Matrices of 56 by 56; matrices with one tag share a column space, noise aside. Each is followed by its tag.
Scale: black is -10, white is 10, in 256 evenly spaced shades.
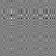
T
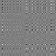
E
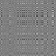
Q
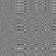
E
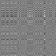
Q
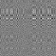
T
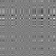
T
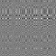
T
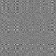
E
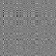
Q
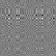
T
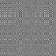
Q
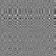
T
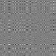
E
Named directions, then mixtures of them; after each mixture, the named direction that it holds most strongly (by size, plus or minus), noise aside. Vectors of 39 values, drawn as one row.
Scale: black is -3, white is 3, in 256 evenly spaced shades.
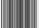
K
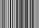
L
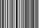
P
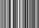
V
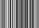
L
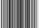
K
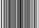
K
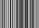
L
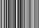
P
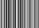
P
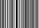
P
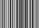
L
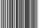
K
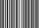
P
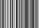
P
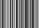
L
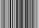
L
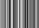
V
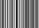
P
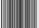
K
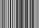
L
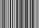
L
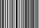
P
